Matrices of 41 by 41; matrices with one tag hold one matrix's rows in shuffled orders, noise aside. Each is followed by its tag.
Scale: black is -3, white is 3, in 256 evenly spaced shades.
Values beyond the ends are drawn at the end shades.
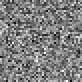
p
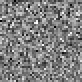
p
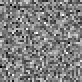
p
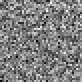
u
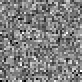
u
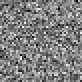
u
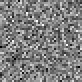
p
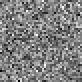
p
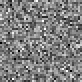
p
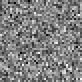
u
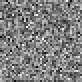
p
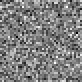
u
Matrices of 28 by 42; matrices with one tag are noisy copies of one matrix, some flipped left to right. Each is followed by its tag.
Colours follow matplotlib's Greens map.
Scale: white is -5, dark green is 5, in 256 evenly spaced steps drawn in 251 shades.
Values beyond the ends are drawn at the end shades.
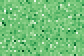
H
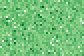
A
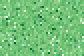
A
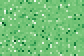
H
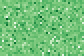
A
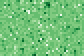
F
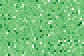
H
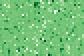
F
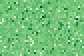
A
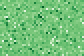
A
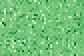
H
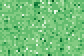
F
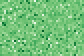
H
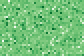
A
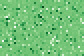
A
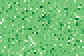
A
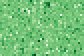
F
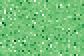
H
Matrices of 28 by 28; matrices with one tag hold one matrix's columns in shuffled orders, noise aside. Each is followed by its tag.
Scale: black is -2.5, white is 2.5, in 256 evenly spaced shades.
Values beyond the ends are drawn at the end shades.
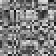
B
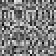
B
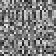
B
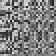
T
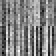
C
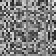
T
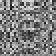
T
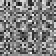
T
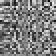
T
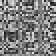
T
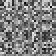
T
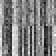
C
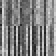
C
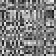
B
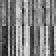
C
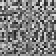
T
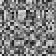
B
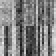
C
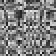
B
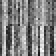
C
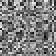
T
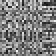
T
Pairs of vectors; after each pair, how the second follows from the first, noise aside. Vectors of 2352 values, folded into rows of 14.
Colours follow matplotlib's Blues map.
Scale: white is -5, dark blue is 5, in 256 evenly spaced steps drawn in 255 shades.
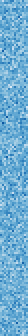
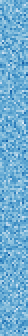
shuffled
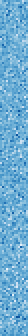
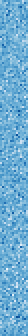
copied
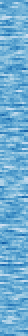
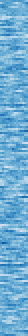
copied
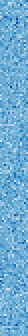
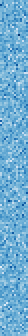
shuffled
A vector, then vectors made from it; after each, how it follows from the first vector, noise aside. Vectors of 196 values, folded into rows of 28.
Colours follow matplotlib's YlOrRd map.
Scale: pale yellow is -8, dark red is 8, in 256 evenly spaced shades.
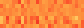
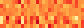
scaled up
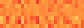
copied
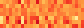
scaled up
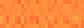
shrunk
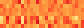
scaled up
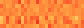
copied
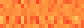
copied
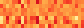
scaled up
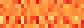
scaled up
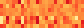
scaled up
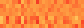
copied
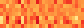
scaled up
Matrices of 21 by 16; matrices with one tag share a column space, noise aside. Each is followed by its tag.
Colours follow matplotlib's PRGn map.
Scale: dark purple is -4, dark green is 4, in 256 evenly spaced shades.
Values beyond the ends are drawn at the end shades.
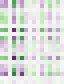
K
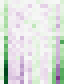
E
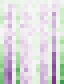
E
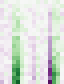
E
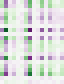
K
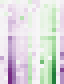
E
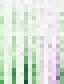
E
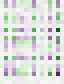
K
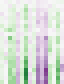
E
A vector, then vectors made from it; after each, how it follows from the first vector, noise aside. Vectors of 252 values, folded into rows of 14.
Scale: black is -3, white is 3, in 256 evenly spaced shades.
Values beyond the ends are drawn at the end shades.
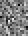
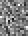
negated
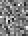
negated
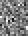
negated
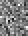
negated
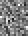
negated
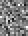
negated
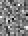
negated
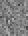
shrunk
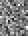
negated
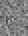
shrunk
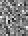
negated
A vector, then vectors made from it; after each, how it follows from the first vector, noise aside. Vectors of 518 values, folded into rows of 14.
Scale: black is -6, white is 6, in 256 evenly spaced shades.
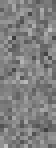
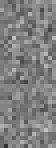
negated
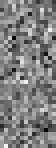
scaled up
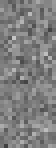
negated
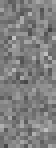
negated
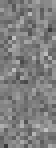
negated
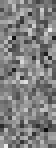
scaled up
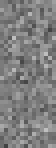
negated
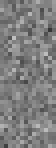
negated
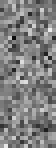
scaled up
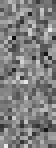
scaled up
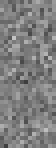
negated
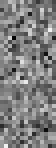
scaled up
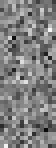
scaled up
